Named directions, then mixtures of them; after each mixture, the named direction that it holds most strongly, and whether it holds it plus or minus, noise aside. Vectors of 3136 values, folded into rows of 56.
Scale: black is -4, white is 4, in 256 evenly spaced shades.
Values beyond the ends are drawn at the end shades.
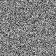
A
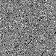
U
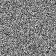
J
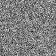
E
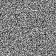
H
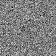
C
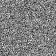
E, plus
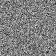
J, plus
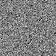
U, plus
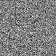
A, plus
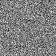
C, plus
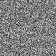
A, plus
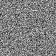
H, plus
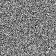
J, minus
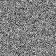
A, plus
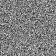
J, minus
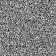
C, plus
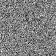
E, minus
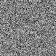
A, plus
